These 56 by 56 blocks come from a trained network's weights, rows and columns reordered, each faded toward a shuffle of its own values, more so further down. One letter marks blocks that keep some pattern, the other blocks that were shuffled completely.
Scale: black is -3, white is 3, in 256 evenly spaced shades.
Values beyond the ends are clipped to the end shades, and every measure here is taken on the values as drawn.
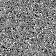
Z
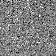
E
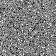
Z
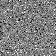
Z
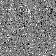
E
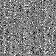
E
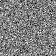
Z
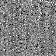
E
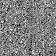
E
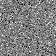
Z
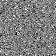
Z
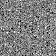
E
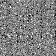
E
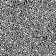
Z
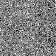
E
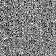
E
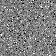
Z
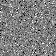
Z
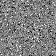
Z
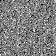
E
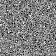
Z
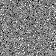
Z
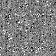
E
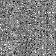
E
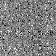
E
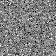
Z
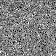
Z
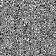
E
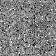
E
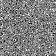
Z
